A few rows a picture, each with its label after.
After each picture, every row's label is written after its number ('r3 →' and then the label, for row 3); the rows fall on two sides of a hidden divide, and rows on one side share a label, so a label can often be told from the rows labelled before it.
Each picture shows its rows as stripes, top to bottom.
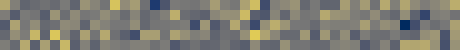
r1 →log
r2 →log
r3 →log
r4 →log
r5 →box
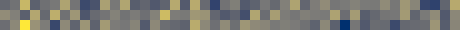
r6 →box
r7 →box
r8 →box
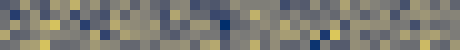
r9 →log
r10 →log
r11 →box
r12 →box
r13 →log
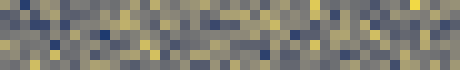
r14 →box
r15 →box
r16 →log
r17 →log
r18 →box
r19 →box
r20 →log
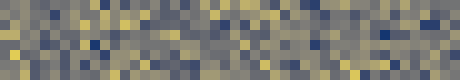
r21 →log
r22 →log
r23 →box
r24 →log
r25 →log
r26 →box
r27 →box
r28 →box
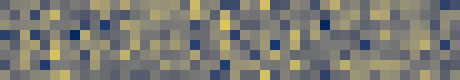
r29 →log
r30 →box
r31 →box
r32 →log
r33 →log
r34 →box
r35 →log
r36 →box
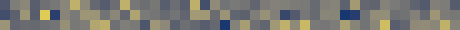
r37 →box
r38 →box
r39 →log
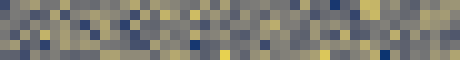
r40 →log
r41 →log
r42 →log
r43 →box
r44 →log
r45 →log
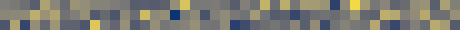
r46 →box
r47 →box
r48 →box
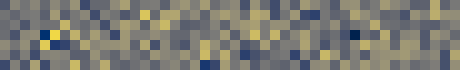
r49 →box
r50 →log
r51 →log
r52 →log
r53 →box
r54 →box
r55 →log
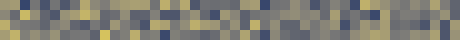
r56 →log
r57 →box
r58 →box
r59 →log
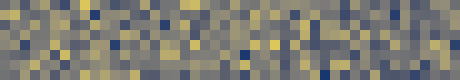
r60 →box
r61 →box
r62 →log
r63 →log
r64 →log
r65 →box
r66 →log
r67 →box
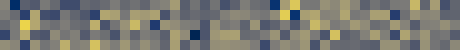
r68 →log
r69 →log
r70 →box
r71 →log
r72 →log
